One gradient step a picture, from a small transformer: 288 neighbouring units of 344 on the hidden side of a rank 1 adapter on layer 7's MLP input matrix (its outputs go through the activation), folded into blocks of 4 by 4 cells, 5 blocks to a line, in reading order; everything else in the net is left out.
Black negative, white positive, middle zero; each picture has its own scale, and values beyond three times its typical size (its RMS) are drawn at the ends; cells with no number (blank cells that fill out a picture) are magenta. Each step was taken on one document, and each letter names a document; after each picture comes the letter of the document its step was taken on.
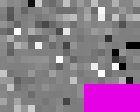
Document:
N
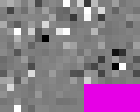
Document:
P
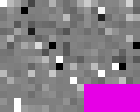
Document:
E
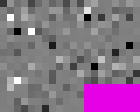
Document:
P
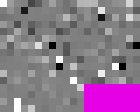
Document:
E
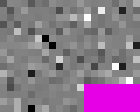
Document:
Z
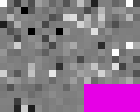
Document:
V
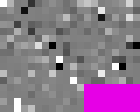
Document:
E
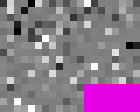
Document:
Z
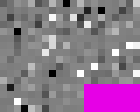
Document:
V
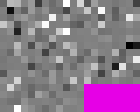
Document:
P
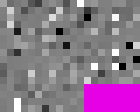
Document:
P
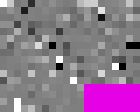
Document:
E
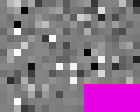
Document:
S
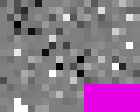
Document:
S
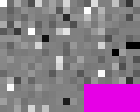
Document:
N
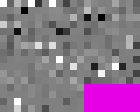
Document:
E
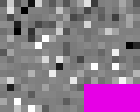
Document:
Z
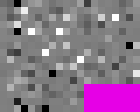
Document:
S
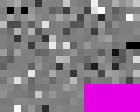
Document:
P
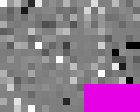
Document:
N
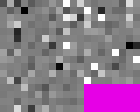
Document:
V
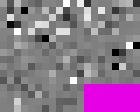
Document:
P
